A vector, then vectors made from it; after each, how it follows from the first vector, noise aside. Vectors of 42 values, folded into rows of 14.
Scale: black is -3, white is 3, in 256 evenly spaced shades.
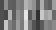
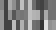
wrapped around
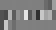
partly zeroed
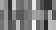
wrapped around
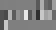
partly zeroed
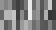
reversed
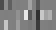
partly zeroed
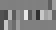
partly zeroed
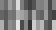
wrapped around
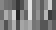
reversed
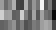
wrapped around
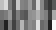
wrapped around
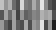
wrapped around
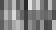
wrapped around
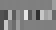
partly zeroed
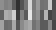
reversed
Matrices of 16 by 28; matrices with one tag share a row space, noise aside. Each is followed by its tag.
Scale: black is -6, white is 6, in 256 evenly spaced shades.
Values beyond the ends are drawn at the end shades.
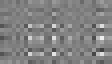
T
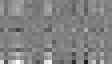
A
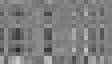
A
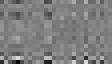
A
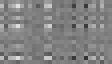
A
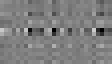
T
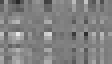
A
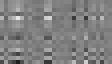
A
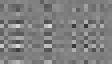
A
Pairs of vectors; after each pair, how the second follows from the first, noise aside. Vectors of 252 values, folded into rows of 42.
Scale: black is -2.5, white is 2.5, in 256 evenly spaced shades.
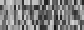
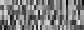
shuffled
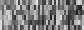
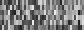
shuffled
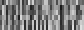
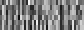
copied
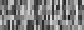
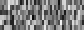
shuffled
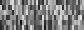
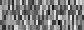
shuffled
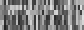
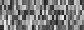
shuffled
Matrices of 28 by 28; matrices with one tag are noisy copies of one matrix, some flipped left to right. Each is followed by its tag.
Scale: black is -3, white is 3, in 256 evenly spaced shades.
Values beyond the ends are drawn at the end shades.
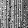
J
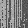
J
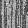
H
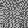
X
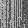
J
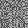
X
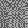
X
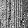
J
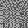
X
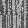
H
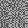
X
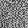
X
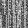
H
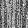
H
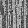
H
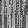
H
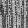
H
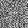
X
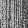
J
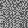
X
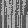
H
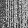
J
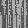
H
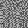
X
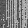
J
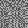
X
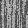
H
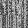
H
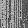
J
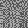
X
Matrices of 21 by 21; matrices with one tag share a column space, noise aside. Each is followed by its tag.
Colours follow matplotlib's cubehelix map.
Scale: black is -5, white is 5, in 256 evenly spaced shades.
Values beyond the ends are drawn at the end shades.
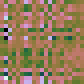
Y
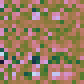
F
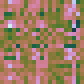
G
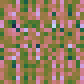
G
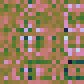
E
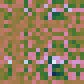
F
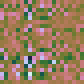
F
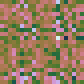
Y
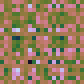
E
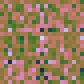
E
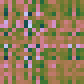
G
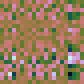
F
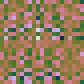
Y
